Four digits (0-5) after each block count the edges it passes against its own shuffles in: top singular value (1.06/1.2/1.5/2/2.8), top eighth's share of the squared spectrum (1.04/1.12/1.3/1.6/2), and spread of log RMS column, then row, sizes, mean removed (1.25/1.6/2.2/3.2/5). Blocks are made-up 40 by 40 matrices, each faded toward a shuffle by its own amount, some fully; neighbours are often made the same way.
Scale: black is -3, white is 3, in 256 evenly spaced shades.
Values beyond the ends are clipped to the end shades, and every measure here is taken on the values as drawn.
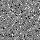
0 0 0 0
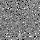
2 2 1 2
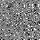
3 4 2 2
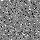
0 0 0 0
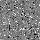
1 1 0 0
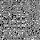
3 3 1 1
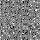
3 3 1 1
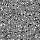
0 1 0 0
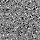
2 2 1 0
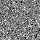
0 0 0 0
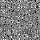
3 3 2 1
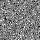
0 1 0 0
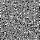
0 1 2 0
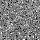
0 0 0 0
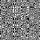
3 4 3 1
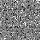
2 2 1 0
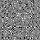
3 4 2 2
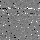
3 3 0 1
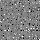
2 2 0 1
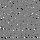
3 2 0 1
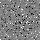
0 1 0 0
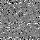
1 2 1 2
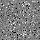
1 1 1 1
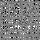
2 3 3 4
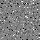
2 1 0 1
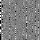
3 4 3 0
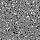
0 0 0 0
